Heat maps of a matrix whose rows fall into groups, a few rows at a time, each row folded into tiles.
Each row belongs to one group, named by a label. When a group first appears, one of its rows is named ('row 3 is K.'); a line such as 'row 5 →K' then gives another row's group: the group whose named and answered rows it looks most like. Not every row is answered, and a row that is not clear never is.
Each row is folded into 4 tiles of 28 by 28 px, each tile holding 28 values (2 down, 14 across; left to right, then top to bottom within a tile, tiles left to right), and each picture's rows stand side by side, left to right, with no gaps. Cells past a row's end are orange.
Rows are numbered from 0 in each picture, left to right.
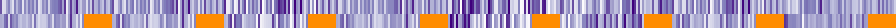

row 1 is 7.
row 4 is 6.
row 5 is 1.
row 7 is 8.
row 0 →7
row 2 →7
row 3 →7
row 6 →7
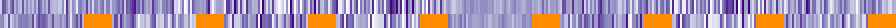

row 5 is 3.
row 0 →3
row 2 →3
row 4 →8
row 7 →6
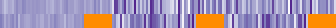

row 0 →8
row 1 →3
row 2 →3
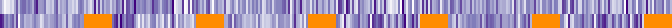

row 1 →6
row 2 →7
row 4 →3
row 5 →3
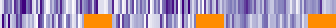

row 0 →6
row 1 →7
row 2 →6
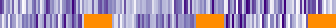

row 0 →1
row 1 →1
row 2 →6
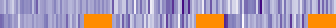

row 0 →8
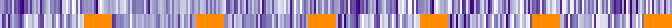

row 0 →6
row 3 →6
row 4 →6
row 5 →7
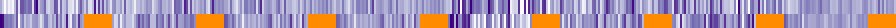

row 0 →8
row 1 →1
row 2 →8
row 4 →6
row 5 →1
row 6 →3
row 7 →8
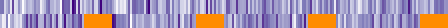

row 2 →3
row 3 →1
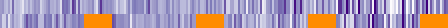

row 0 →1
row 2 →7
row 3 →3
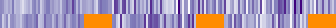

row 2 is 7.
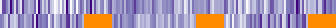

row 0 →3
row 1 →6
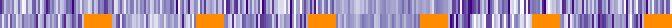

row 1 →7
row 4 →6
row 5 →3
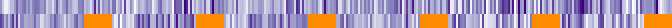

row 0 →8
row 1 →1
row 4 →7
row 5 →6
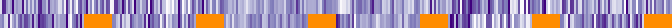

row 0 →3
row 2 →1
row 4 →6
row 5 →3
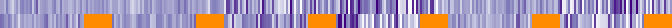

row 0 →8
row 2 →3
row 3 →6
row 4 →7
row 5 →7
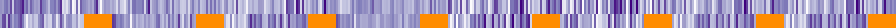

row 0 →6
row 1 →8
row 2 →1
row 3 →8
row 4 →1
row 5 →7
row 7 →1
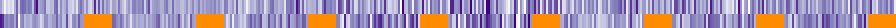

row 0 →8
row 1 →8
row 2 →1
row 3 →3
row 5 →7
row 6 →3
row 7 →3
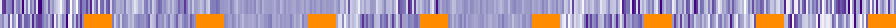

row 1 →1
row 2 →8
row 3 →1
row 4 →8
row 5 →1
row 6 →6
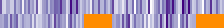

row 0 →7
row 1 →7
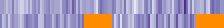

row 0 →1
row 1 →1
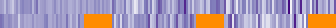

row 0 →8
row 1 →1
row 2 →7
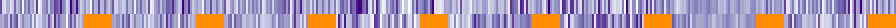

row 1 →7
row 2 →7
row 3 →6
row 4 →1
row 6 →8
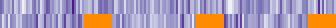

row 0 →1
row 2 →8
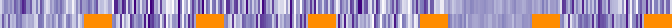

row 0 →6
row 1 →3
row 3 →6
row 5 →3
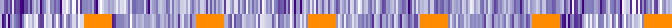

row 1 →8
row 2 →7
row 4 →1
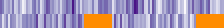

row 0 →1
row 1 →6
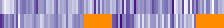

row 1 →6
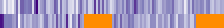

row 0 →8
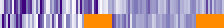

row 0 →6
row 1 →8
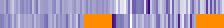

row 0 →8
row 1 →8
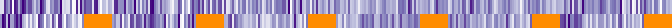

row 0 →6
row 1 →3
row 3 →1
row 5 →6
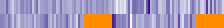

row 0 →8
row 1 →8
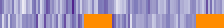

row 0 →1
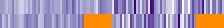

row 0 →1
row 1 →3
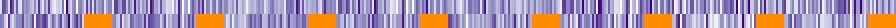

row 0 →3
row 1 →3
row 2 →1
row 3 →3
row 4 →8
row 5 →3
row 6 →7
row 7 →7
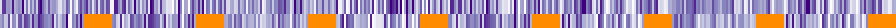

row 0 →3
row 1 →3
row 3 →7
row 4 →3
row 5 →6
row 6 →6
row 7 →6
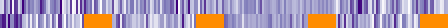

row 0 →6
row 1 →7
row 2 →8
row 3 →6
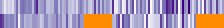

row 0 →8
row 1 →7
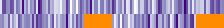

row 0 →3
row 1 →1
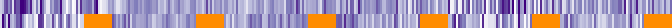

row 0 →6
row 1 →8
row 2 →1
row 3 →6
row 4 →7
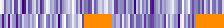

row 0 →6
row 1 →3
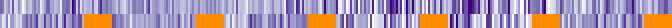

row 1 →8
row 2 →1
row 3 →7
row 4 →6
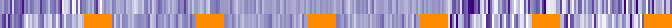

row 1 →1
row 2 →8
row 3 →8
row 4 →6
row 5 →7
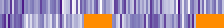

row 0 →6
